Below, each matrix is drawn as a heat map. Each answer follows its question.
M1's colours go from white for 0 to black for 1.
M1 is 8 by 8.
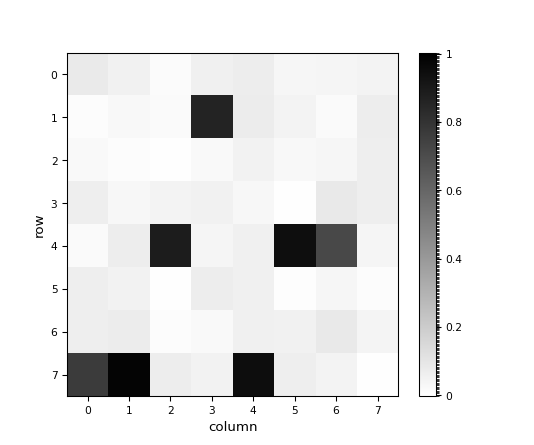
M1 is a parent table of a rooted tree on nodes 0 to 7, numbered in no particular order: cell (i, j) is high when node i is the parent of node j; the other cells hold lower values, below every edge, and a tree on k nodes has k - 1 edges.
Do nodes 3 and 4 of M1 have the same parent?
no
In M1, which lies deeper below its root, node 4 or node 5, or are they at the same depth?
node 5
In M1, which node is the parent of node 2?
4
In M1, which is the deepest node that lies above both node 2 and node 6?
4
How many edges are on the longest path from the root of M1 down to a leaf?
2
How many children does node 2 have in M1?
0
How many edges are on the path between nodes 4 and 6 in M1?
1
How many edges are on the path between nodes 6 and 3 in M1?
4
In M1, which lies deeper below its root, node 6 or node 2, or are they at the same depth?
the same depth
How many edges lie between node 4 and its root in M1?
1
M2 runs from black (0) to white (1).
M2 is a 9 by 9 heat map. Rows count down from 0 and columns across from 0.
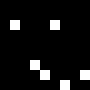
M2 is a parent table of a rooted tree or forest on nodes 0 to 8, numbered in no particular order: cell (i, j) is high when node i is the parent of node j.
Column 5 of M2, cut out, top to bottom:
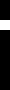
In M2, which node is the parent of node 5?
2
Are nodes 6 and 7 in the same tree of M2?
yes
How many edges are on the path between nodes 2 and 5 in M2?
1
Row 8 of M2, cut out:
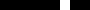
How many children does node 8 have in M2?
1
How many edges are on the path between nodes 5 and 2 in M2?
1
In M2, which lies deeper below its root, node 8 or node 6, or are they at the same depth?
node 6
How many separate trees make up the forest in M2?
3
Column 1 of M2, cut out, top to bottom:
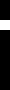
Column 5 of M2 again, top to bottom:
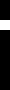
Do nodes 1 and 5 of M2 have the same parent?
yes
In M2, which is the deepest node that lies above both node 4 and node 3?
7
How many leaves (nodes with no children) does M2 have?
5
